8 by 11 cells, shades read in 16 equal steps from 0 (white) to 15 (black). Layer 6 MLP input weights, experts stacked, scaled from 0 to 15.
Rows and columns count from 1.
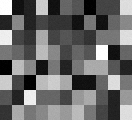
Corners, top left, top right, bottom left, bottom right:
0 2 12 2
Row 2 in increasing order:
7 7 8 9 11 12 12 13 13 14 14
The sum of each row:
102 120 91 92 102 88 93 81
